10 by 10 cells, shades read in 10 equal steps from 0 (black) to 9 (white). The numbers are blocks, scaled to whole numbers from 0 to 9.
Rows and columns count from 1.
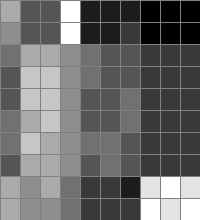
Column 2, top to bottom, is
3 3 6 7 7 6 7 6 5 5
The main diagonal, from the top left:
6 3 6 5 3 3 3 2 9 9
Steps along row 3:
up same down down down same down same same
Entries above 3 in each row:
2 2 5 4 4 5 6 4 7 7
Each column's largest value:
6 7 7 9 4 4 4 9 9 9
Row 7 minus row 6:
0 1 -1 0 1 1 -1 0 0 0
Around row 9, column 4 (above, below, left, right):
5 4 6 2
